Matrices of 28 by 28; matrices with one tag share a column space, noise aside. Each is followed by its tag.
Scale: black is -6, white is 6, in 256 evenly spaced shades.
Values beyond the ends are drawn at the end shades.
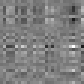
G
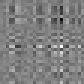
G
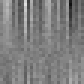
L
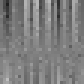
L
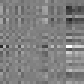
G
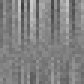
L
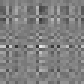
G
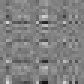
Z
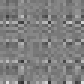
Z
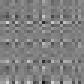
Z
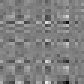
Z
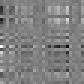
G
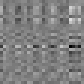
G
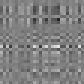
G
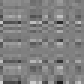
Z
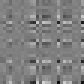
Z
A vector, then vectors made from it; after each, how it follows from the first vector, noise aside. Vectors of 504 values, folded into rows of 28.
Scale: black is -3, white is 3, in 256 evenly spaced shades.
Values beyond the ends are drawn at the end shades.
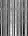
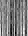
negated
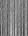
shrunk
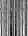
negated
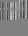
partly zeroed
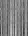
shrunk
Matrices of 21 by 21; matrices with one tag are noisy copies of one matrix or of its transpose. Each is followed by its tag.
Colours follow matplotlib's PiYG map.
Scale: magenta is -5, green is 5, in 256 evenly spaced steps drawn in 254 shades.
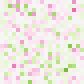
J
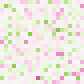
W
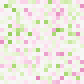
W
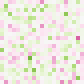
W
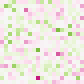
W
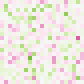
W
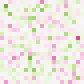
W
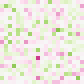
W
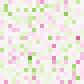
W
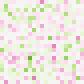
W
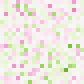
J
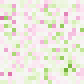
J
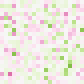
J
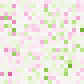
J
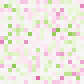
W
